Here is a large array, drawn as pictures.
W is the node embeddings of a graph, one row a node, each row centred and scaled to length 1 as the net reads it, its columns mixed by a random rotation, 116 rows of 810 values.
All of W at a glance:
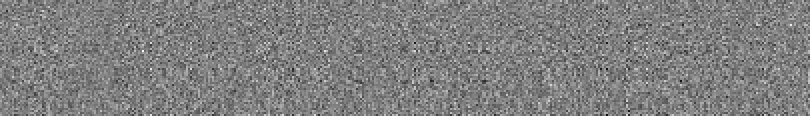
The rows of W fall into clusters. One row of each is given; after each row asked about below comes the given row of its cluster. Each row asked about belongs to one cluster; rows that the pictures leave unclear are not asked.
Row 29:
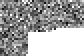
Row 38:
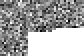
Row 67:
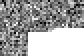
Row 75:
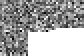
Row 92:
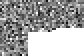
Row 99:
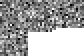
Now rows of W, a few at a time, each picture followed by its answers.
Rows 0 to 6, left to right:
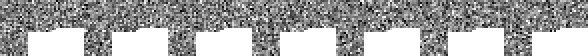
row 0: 75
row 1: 38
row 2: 75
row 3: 92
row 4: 75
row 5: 99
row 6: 99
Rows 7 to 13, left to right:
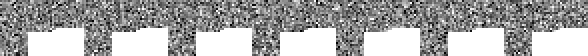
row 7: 92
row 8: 38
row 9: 99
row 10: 38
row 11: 67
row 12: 99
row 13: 75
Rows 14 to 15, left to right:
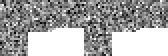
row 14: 67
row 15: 92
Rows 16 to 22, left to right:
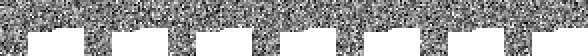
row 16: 38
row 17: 75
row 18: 92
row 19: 29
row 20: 38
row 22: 75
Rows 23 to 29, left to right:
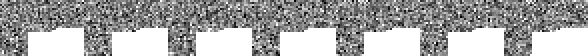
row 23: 92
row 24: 92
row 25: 92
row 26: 99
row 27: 29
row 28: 38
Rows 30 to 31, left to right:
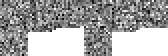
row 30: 38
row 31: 75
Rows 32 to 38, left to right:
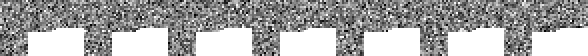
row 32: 29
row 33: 38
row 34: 67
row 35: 75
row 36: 99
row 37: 92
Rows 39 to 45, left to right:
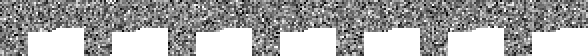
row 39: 92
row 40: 29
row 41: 67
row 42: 99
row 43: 99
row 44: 67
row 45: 29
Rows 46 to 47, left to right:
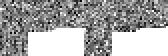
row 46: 67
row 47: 38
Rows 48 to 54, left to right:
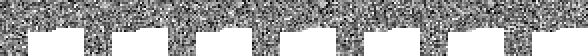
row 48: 99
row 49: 38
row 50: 67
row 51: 67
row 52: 92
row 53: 67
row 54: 75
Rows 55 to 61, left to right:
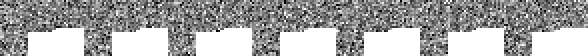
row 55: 38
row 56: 99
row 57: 92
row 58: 99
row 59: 38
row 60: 29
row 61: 29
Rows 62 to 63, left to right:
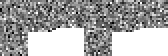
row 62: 92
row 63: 75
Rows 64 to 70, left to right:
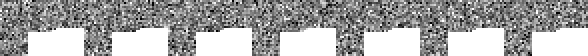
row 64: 29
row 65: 38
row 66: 38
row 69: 99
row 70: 99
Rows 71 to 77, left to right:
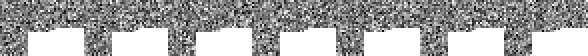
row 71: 75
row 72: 75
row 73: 67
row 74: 99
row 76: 75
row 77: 29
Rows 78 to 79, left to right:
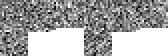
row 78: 75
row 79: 29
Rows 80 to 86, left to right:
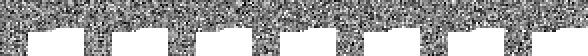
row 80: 67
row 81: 67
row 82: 67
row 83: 99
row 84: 38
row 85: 75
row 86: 38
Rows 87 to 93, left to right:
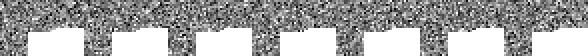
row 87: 67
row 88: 67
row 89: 92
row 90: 99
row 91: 75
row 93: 75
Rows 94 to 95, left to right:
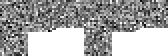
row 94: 92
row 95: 75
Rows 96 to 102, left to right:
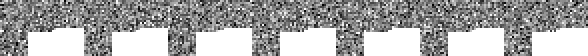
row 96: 38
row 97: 75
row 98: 29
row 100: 99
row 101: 75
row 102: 99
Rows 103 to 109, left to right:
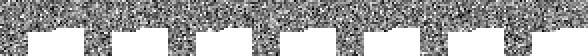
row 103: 29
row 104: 99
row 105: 92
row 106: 99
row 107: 92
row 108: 92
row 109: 29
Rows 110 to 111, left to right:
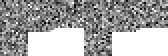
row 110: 67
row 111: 99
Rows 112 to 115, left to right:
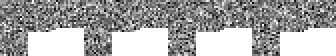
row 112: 75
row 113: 29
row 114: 99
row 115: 99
